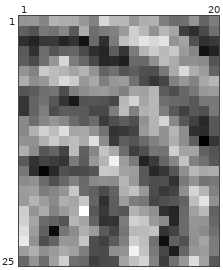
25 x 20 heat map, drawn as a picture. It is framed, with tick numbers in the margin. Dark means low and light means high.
Rings: centred on the bottom left. Ninth with the highest average: bottom left. Mirror symmetry: none.
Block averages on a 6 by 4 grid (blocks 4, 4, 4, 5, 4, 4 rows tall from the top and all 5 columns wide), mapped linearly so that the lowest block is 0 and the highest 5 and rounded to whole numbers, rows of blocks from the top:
0151 / 3213 / 2030 / 1312 / 3222 / 3132
